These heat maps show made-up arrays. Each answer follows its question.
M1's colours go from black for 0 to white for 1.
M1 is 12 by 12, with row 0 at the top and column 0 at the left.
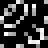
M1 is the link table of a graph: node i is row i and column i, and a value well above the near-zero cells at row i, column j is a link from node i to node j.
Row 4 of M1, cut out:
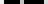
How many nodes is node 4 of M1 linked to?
3
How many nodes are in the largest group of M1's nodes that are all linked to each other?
5
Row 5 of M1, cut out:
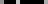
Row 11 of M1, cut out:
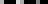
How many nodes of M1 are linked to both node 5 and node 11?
2
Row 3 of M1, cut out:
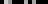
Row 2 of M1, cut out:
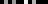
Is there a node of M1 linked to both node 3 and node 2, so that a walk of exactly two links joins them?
yes
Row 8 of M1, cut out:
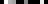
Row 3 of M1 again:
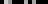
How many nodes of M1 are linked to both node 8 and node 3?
3
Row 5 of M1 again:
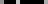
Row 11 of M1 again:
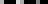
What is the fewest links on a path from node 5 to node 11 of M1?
1
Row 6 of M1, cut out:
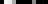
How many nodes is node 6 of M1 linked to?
4
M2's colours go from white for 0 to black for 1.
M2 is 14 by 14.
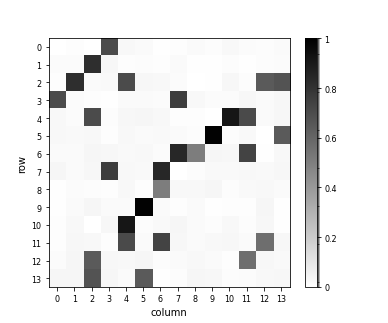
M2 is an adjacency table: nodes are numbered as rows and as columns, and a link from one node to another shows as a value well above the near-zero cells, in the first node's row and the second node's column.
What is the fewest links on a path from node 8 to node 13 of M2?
5
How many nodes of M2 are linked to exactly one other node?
5
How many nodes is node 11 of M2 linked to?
3
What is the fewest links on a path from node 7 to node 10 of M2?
4
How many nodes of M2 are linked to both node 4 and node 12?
2
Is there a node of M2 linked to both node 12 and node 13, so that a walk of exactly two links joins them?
yes
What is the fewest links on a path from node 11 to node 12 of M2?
1
